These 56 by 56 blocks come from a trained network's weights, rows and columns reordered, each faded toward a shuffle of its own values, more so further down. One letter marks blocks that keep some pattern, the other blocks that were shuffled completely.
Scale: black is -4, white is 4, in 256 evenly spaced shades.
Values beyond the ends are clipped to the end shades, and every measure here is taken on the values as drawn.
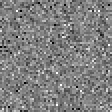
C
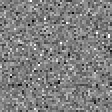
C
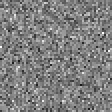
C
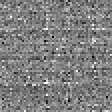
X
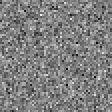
C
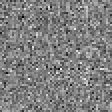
X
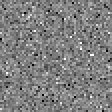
C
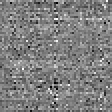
X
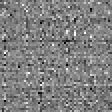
X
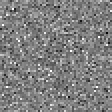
C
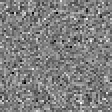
X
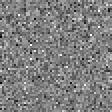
C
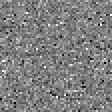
C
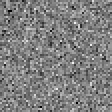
C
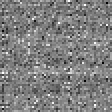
X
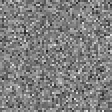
C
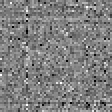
X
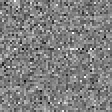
X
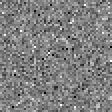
C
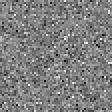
C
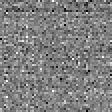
X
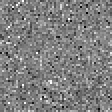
C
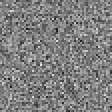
X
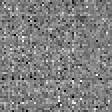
X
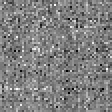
X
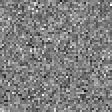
C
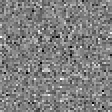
X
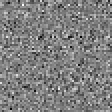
X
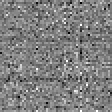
X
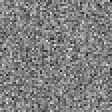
C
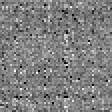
X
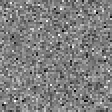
C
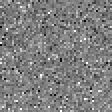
C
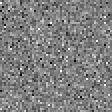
C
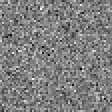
C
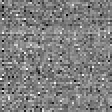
X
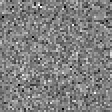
C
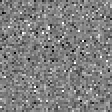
C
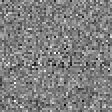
X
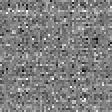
X
